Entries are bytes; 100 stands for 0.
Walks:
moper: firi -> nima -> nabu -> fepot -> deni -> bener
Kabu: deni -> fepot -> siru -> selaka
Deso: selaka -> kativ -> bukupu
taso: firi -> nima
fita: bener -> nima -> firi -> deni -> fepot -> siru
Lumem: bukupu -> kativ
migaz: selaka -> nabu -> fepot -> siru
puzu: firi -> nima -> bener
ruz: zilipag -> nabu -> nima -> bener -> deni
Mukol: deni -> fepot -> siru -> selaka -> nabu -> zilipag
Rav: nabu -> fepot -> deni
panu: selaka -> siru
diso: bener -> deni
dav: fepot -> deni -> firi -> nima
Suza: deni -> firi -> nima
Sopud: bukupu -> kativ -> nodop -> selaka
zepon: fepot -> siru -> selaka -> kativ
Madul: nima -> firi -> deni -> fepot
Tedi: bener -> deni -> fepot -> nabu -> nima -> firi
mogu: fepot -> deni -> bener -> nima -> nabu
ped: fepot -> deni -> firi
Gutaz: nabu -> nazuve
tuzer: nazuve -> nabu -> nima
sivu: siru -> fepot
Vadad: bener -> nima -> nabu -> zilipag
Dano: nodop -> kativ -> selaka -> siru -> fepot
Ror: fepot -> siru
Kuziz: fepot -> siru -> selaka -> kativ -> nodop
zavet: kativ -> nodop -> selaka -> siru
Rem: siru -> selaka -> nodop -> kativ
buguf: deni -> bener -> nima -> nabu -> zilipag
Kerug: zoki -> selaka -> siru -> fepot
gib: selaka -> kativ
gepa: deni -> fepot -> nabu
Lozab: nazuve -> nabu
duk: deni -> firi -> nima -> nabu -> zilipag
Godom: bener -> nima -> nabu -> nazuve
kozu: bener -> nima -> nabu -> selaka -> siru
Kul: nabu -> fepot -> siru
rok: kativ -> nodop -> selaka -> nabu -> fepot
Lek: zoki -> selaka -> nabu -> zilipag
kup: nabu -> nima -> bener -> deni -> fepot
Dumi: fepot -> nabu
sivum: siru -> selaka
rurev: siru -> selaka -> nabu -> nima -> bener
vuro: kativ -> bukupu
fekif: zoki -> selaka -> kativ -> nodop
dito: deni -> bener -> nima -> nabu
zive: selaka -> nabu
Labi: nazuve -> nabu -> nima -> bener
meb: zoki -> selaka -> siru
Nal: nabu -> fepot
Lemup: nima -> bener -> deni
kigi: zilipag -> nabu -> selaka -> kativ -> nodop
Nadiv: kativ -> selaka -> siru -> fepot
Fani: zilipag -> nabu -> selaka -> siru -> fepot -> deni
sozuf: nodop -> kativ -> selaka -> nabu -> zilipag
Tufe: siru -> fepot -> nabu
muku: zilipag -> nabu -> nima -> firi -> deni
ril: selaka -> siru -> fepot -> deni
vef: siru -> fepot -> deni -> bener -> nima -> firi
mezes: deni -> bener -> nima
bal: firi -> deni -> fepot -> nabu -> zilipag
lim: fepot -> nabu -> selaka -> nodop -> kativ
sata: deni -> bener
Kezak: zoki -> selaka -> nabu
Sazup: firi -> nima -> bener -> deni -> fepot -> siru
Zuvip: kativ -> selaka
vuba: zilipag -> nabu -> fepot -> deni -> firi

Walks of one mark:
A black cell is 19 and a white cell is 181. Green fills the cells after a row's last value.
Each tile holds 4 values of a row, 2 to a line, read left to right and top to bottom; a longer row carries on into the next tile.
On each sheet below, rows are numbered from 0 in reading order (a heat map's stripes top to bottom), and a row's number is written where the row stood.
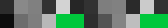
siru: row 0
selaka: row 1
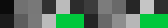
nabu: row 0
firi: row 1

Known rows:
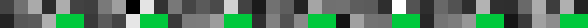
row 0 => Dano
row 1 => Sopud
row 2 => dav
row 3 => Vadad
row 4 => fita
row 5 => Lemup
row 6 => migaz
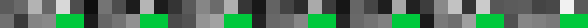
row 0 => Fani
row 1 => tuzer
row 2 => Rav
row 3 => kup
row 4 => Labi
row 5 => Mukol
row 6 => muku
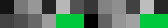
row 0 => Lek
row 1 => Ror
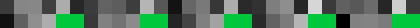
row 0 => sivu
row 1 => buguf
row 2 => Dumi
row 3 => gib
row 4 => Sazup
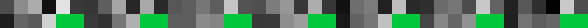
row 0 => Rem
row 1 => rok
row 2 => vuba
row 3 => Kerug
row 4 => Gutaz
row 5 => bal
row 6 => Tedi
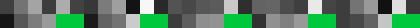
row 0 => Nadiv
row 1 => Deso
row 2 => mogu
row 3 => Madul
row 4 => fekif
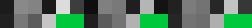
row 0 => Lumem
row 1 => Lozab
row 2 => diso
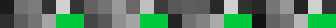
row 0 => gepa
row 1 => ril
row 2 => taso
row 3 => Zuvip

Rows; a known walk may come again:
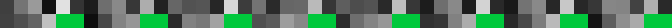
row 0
fekif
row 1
Tufe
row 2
Suza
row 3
moper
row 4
puzu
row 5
Kezak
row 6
zive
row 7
sivu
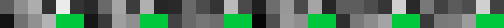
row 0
Kabu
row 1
migaz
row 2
ruz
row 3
Kul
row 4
mezes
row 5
dav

